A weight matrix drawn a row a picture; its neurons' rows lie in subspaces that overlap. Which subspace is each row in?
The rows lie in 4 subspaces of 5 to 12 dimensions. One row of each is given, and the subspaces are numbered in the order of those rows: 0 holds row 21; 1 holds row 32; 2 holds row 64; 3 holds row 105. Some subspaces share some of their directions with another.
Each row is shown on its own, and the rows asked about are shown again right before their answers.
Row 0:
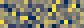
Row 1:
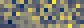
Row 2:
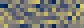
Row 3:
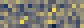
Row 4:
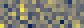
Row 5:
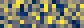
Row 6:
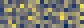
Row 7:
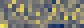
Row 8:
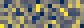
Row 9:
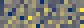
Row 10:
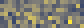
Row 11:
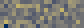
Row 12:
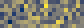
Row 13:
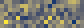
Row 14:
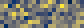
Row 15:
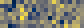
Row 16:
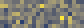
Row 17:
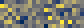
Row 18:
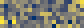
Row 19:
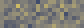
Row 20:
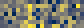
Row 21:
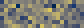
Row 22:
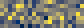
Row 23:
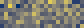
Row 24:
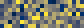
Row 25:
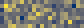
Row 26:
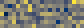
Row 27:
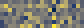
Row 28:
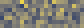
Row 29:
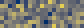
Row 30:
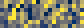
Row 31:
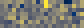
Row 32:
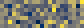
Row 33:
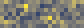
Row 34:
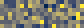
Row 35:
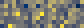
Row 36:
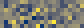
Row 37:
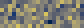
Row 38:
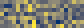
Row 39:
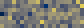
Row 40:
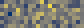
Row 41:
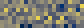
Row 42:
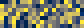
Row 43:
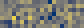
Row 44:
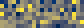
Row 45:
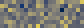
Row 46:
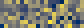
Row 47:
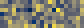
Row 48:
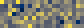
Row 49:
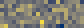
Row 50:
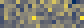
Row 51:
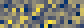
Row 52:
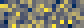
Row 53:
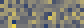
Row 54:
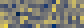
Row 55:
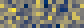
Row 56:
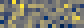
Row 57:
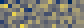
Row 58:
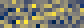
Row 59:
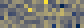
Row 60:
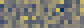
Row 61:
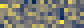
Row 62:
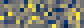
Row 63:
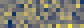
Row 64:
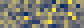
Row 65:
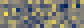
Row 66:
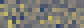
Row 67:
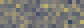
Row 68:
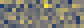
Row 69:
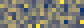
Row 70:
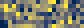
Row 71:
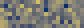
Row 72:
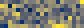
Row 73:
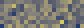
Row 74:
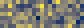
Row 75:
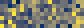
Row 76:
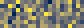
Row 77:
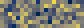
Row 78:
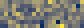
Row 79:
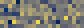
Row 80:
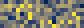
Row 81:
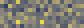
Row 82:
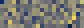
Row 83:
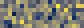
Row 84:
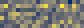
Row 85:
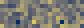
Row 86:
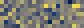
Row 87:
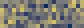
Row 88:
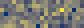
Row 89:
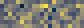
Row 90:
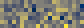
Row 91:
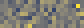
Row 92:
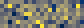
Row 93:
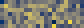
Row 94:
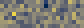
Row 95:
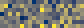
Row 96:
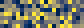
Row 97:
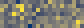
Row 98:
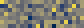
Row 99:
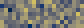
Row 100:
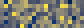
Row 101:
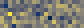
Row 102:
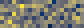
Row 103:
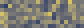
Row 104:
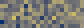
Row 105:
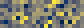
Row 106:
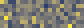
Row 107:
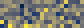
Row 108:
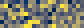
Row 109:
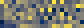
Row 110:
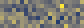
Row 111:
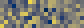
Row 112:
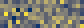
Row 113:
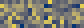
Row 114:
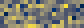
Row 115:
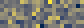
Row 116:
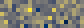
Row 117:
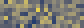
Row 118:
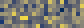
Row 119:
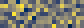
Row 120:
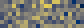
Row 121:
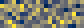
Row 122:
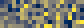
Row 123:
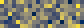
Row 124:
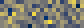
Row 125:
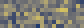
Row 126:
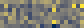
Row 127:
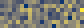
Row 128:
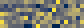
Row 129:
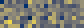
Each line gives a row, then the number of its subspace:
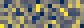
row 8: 3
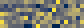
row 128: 3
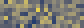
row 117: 2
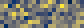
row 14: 2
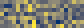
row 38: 1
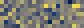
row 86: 0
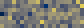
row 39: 0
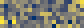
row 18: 1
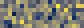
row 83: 3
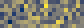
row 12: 0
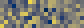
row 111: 2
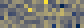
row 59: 0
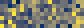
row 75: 0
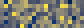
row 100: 2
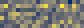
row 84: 0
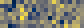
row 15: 0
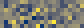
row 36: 3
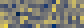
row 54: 3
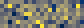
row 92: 1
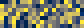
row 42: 3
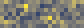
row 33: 3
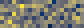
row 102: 3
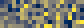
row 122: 0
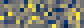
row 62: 0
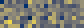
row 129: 2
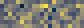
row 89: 3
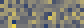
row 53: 2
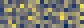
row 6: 0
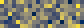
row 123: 0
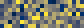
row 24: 0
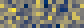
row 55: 0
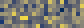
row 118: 3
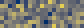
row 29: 2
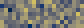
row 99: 0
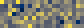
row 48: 0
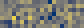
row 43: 3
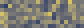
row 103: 2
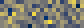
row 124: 0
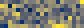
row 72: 1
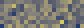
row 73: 0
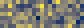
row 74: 0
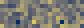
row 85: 0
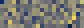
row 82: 0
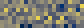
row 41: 0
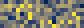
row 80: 2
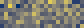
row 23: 1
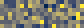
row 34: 0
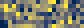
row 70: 1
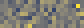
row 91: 2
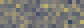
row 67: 0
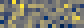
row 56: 3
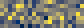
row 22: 0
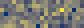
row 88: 3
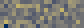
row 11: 3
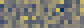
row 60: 3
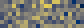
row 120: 3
